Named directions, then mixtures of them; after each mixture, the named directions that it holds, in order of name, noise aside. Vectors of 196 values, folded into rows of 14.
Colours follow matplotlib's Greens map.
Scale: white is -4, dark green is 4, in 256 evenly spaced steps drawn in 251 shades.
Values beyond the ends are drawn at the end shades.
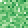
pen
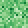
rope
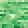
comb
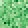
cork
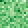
pen, rope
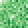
comb, cork, pen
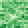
comb, rope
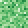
pen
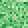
comb, pen, rope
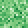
rope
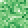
comb, pen, rope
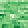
comb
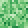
comb, cork, rope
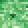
comb, cork, rope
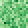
cork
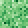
cork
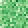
cork, pen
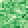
comb, pen, rope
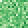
pen, rope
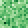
cork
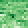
comb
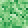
comb, cork, rope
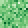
cork, rope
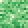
comb, pen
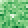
comb, cork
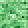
comb, rope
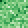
comb, pen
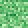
comb, pen, rope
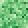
comb, cork, rope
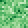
comb, pen, rope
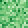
pen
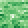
comb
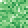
comb, pen
